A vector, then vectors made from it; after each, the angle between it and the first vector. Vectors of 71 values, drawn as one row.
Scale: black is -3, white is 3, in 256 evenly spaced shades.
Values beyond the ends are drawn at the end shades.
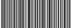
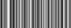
orthogonal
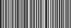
nearly opposite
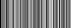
partly opposed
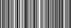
partly opposed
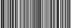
orthogonal
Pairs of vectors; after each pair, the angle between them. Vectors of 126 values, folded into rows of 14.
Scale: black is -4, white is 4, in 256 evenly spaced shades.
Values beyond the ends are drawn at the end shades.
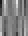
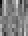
nearly parallel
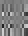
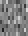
orthogonal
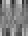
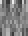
nearly opposite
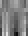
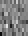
orthogonal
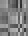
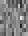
partly aligned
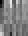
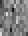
partly aligned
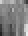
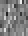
orthogonal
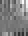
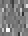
orthogonal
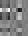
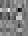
nearly parallel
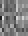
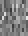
partly aligned
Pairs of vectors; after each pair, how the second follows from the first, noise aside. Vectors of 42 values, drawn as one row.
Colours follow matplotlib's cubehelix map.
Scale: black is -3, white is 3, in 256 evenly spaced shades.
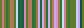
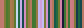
sign-scrambled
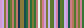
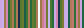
copied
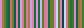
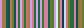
copied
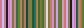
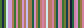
sign-scrambled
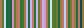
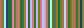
copied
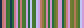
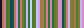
copied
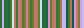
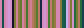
negated
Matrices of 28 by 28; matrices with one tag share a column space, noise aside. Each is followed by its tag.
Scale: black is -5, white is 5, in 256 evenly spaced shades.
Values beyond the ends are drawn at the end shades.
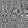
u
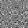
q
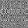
u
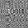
u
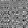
q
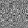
u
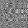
u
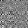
q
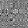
u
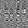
u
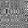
u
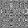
u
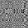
u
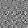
q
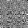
q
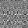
q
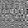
u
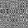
u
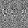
u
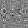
u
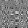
q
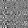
q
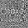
u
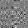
q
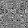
u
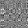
u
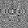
u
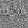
u
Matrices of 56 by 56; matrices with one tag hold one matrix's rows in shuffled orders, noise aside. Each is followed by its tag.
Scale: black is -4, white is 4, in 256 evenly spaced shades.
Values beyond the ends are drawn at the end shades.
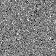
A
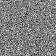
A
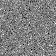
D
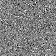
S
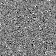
S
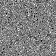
A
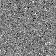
S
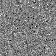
S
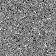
S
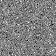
A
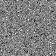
A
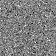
S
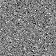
S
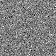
D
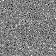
D
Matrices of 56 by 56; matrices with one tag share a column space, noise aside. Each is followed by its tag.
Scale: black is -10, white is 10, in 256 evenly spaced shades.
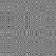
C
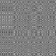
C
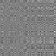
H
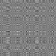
H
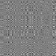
C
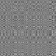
C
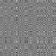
H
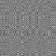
C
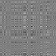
C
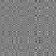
H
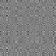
H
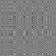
C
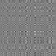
H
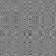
C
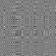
C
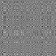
C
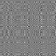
C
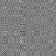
H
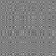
C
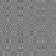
H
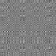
H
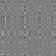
C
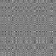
H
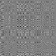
C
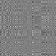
C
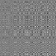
C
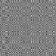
H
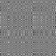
C
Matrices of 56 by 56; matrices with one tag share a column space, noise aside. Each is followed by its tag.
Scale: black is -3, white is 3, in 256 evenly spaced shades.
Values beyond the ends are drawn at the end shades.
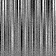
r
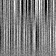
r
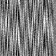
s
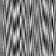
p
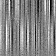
r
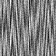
s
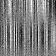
r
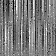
r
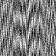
p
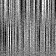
r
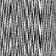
p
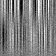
r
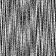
s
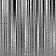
r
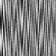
s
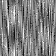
s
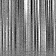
r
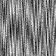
s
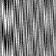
s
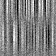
r
